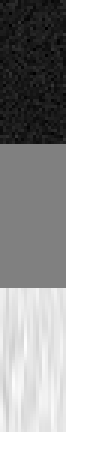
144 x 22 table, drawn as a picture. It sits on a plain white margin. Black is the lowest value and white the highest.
It is made of 3 by 1 panels. Panel 1,1: very low, fine-grained, faint in contrast. Panel 2,1: middling, flat. Panel 3,1: very high, streaked downward, faint in contrast.
